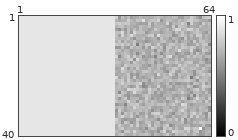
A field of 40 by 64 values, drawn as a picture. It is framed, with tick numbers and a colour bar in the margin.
The table splits into one row of 2 panels. Panel 1,1: very high, flat. Panel 1,2: high, fine-grained.
